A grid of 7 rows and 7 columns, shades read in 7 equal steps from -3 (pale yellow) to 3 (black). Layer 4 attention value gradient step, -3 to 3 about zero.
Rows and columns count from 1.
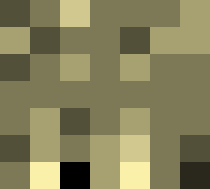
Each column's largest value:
1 1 3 0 1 0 2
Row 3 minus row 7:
1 3 -4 1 2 0 -2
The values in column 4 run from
-1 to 0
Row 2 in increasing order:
-1 -1 -1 0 0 1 1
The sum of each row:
-2 -1 -1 0 -1 -2 -2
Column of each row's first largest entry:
1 2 1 1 3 1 3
